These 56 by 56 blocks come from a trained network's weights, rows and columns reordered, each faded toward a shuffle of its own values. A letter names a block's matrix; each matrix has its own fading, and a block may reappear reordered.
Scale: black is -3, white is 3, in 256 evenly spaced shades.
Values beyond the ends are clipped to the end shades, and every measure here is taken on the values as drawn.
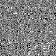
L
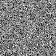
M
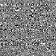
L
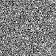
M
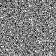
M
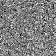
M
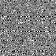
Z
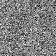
M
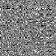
L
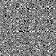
Z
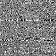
Z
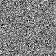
M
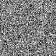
M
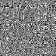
L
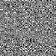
L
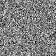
M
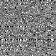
Z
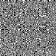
L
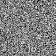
M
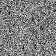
M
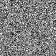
M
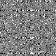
Z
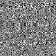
L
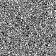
M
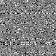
Z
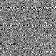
Z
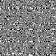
Z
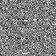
Z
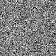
M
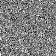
M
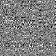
L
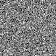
M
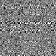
L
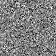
M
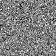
M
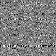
Z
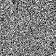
M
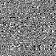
L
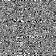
L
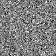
M
